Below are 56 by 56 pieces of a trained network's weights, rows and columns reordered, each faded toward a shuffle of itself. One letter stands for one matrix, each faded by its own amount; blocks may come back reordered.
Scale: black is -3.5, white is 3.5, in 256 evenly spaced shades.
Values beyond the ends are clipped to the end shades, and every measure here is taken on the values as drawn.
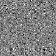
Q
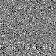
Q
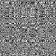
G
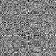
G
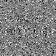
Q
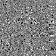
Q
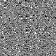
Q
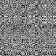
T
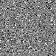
Q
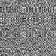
G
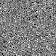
Q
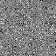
Q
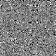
Q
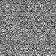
T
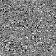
Q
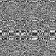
G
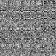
T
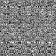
T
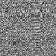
T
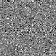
Q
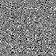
Q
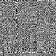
G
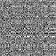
T
